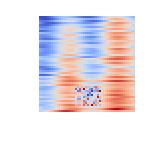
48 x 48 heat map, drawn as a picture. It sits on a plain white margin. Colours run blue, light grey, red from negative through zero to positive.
The field climbs toward the bottom right. In the bottom middle lies a patch that is rougher than the rest. Stripes running up and down repeat 2 times from left to right. The top left is the ninth with the lowest average. The bottom middle is the roughest part.
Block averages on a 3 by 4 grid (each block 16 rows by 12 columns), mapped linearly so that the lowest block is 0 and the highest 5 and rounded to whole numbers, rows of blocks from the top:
0 2 1 4 | 1 3 2 4 | 2 4 3 5
